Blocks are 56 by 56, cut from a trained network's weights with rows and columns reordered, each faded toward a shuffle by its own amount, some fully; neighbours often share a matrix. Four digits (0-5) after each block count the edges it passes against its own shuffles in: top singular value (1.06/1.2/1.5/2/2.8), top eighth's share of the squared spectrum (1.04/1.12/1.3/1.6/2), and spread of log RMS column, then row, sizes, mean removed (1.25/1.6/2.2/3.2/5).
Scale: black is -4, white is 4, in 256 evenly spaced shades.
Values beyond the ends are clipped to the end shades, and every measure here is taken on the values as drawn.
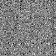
2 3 0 2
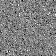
0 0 0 0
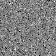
0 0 0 0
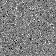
0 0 0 0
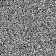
0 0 0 0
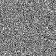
2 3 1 1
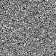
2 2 0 0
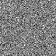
2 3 1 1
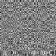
4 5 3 2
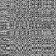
4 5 3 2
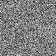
2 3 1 0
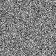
0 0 0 0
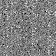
1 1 0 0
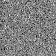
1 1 0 0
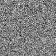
3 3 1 0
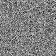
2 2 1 0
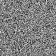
1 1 0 0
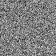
1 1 0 0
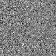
2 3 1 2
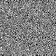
2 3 1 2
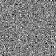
2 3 1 2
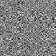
3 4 2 2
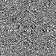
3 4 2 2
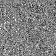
1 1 0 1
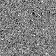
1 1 0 0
